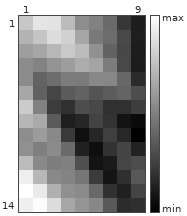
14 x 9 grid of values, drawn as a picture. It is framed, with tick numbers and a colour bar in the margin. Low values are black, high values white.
Ninth with the highest average: bottom left. Slope: up to the left. Grain: diagonal, down to the right.
